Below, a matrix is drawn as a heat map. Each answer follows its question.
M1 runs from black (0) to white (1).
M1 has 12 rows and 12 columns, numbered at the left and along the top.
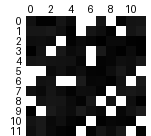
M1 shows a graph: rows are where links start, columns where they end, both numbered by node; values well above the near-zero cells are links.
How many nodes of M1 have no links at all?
0
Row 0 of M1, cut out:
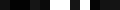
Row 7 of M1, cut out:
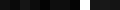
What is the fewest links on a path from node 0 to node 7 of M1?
2
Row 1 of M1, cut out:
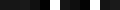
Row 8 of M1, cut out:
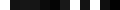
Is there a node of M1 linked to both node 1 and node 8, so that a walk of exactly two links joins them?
yes
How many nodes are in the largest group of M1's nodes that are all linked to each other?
2
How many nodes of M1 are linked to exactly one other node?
3
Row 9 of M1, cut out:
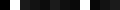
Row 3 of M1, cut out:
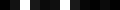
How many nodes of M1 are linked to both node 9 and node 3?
0
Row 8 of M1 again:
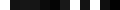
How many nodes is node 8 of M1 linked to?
3
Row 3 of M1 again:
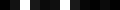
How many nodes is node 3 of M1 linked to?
2
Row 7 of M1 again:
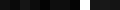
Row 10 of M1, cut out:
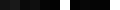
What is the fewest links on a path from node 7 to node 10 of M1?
4
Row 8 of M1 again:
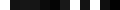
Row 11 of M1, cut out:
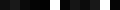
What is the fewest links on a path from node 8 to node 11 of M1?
3
